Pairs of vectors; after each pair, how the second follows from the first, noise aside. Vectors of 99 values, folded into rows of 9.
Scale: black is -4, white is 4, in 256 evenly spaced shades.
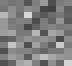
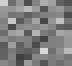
reversed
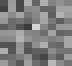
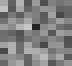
negated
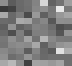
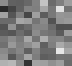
copied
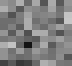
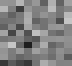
copied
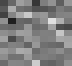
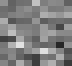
reversed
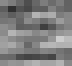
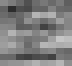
copied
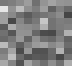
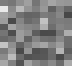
copied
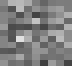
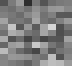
reversed
